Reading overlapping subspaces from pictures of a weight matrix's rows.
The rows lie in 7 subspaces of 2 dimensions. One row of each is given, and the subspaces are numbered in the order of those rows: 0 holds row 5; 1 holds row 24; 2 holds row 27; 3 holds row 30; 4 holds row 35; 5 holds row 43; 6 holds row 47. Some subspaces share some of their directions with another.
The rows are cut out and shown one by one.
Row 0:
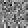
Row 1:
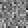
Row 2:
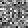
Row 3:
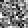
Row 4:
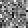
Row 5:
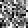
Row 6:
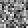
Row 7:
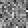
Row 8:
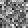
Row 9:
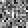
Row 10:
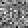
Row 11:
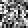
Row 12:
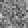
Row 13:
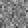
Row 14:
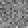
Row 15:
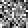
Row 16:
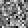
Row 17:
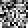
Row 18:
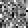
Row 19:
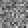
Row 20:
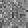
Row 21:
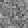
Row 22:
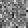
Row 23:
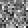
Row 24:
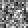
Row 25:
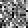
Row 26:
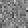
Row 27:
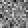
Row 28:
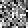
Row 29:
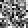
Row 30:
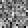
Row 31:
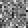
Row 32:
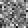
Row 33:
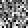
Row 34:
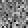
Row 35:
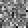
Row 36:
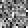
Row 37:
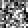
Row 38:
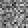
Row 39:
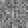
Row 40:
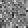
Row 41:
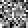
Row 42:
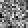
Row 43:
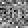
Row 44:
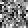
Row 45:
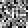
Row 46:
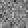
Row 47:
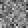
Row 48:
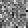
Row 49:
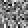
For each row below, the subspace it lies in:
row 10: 5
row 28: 1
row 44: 5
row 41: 2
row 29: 0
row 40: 3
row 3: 0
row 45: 6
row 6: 1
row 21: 0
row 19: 4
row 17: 4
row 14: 5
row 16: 0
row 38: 4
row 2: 5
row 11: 5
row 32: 6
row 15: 2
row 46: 2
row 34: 3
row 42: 0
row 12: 0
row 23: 1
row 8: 6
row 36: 3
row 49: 2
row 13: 6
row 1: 2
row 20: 1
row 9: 6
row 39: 6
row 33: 3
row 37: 1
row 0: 2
